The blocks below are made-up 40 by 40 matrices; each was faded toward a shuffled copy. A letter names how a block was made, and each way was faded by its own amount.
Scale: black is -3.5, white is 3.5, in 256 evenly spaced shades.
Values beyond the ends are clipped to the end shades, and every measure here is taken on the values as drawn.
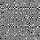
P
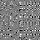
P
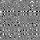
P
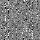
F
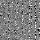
F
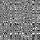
P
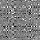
P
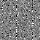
F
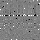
P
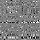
P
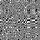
P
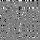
P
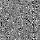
F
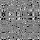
P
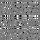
P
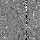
F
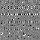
P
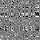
P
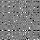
P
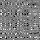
P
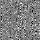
F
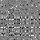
P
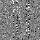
F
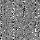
F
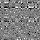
P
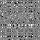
P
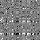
P
